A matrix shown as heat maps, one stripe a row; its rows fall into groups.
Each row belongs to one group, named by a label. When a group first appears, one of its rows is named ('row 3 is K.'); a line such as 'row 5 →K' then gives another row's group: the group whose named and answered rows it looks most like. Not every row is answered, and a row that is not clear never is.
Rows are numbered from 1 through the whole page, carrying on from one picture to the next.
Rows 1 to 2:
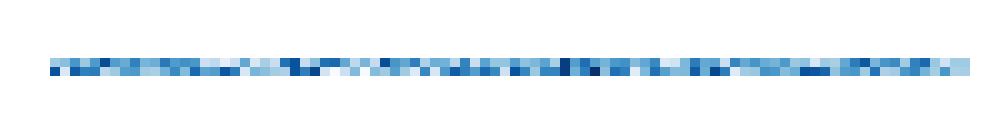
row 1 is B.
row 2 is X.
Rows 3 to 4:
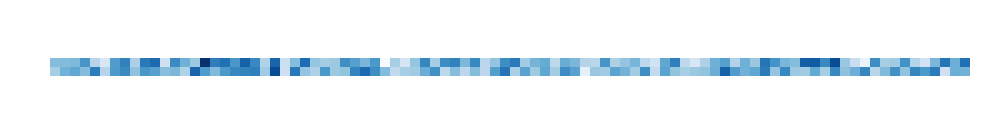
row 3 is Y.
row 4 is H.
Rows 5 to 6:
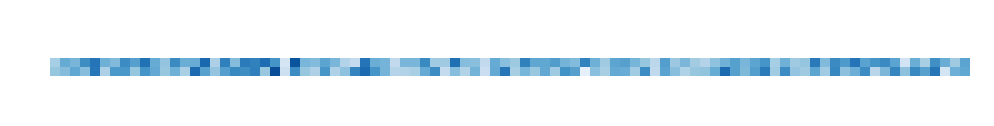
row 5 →H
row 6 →H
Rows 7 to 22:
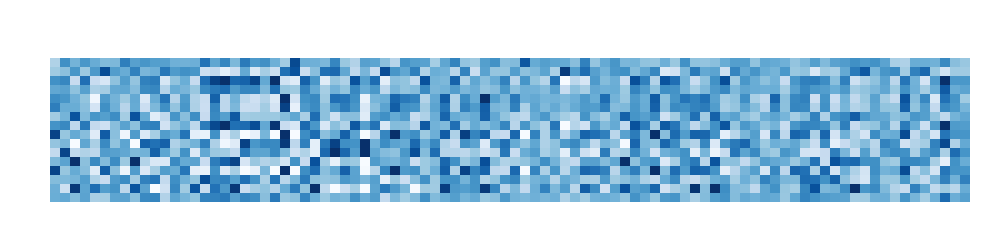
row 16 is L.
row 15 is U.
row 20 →Y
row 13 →X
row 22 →Y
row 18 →X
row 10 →Y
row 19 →U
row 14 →Y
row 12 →U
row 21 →X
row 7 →H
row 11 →U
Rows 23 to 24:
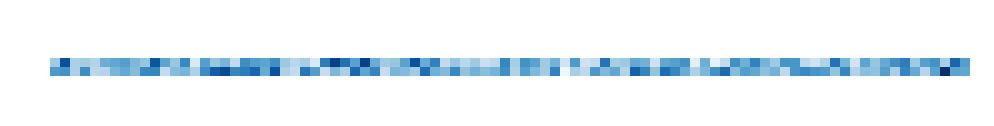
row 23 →L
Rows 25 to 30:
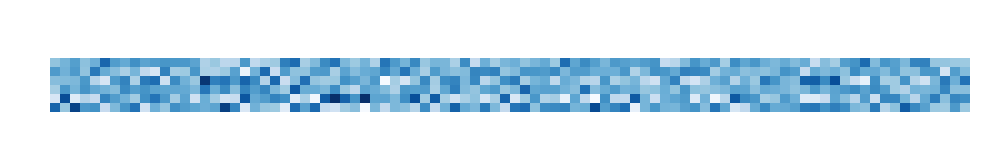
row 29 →L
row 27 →Y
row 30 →X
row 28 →H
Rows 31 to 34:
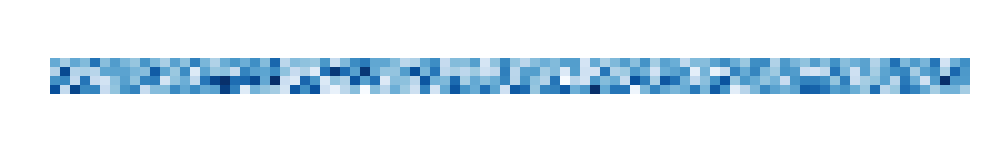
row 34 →X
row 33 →Y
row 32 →L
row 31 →H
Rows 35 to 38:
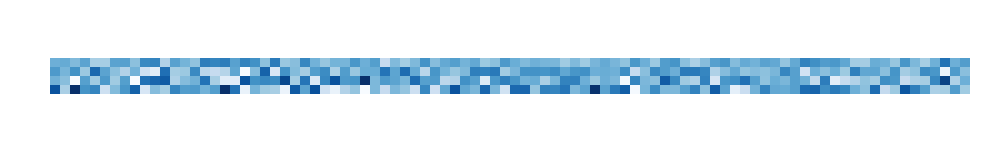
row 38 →X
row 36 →B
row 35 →Y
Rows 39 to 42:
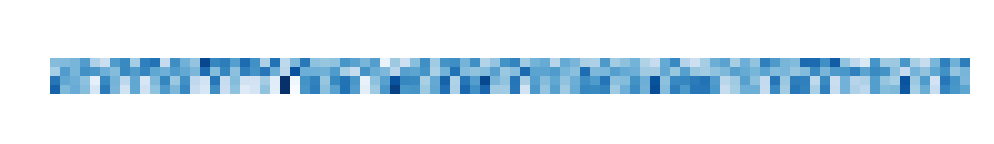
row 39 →Y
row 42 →U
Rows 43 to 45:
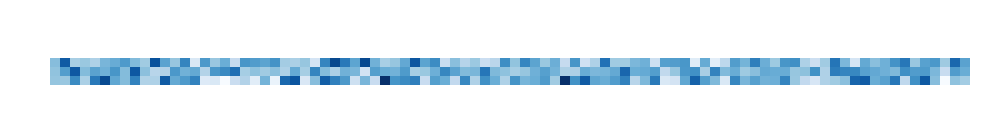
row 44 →X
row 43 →L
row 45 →B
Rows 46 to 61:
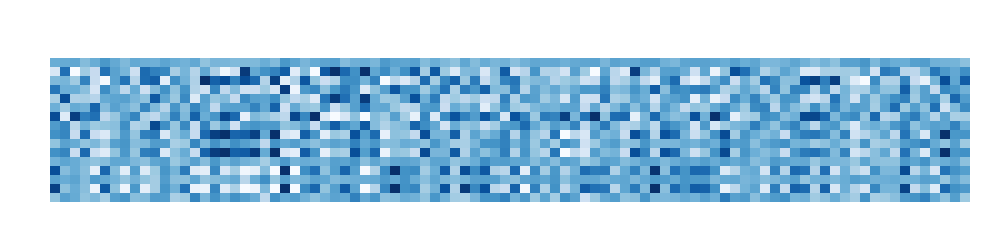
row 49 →U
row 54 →Y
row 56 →Y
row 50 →L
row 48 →Y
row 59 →B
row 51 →H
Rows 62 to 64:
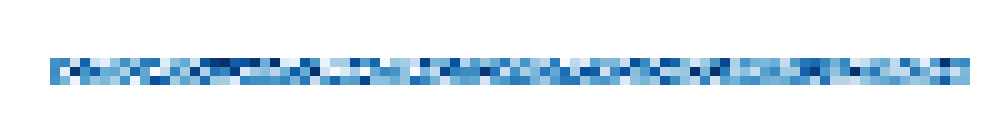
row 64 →L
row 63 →X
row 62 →Y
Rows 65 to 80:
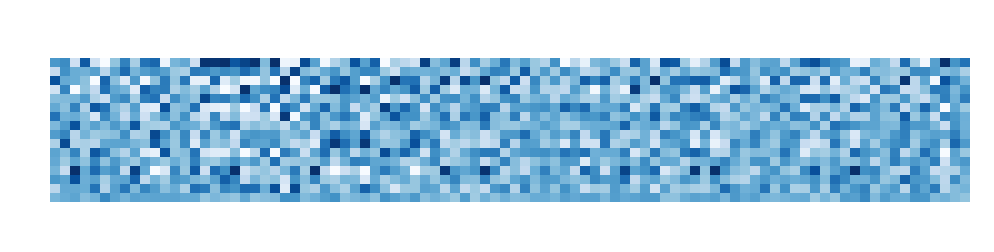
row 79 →H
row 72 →X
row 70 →B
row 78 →X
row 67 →U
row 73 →L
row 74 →L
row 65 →Y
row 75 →B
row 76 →H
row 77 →X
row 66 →H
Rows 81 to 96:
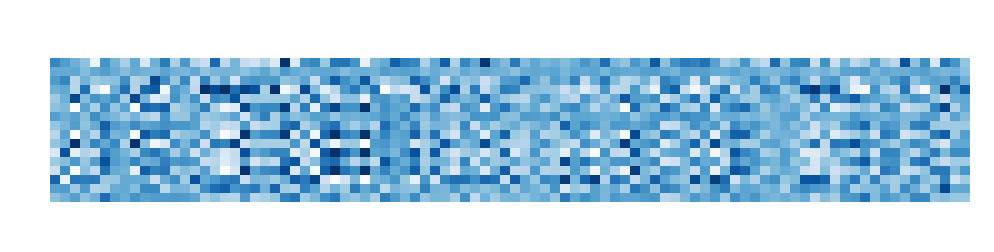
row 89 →L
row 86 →L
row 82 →B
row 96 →B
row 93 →L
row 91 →L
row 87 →B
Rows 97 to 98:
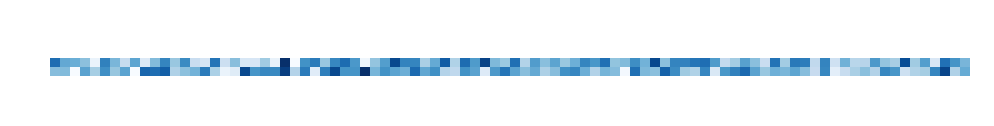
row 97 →U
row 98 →L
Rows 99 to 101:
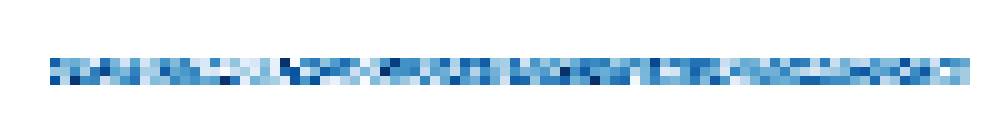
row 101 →X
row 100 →B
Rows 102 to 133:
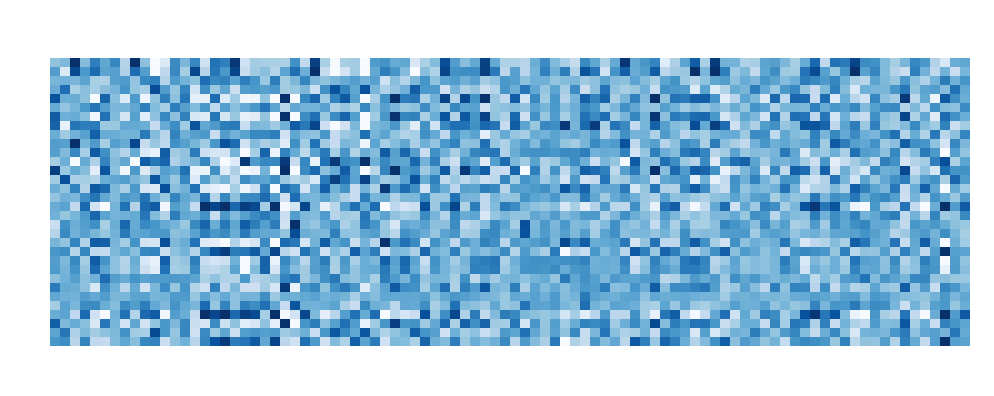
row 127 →U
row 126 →B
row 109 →X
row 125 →B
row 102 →X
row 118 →Y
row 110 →H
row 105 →L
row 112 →B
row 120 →H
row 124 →B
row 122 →B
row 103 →X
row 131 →U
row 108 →U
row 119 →H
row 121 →H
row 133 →Y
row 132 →L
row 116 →B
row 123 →Y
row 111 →X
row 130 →Y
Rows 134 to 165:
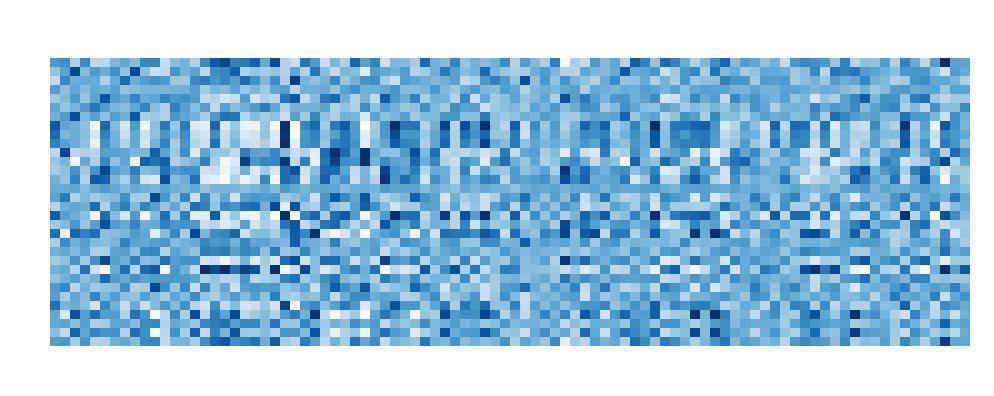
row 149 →L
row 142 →U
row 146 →B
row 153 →X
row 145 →L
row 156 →B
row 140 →X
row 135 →X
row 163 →Y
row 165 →Y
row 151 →U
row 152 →B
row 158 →B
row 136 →H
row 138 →B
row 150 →H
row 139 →H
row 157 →Y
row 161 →U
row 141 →U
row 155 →Y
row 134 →Y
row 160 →H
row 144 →L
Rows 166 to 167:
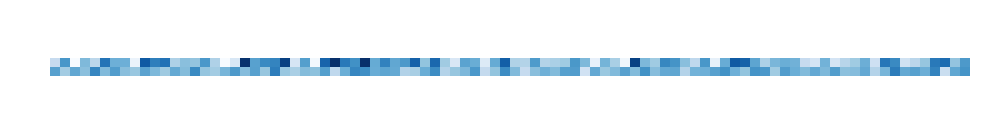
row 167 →H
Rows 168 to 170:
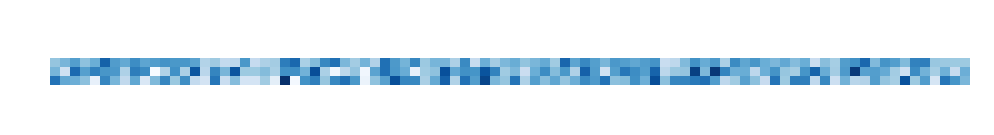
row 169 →X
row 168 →B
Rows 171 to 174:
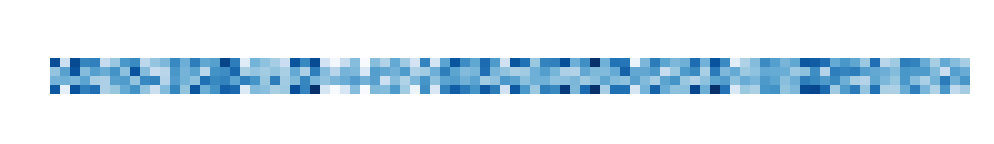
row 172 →X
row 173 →Y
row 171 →X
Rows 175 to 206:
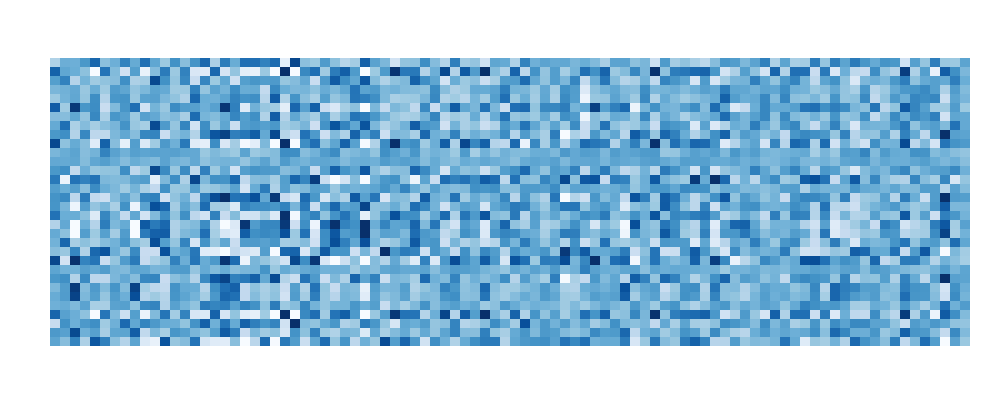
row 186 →B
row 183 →Y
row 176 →U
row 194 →L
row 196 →B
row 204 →H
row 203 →U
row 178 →H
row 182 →L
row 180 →X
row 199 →Y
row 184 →U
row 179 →H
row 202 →Y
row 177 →L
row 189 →B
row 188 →X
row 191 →L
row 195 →L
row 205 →X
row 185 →B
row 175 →H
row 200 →X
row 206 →B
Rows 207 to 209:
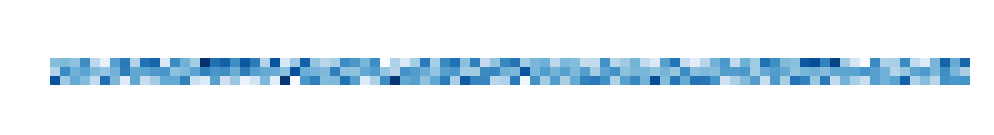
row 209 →U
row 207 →Y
